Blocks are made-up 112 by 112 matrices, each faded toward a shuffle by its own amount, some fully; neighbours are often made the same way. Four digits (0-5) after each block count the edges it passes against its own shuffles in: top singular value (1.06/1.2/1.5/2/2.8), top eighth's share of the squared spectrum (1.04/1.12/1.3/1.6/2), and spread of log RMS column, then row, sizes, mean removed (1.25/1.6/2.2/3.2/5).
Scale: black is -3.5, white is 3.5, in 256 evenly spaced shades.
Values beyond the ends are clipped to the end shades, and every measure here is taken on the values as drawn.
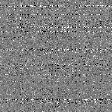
2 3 3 4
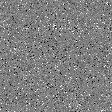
1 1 1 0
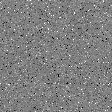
1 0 0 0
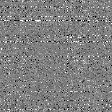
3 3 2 3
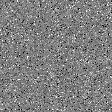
1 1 1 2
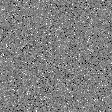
0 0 0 0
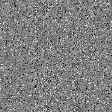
0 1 2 0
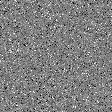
0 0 0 0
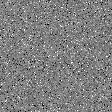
0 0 0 0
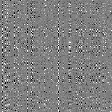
5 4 4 3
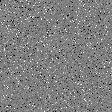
0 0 0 0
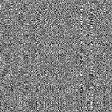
4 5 3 3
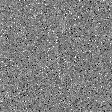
0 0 0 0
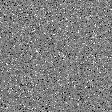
2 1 0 0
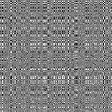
5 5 4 4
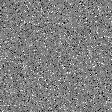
2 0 0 0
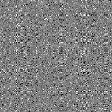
5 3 3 3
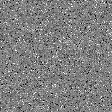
3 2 0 0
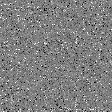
1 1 1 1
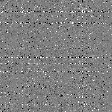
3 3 2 3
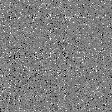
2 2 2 2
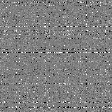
3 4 3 3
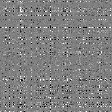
3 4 4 4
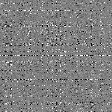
2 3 3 3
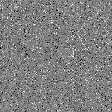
3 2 1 1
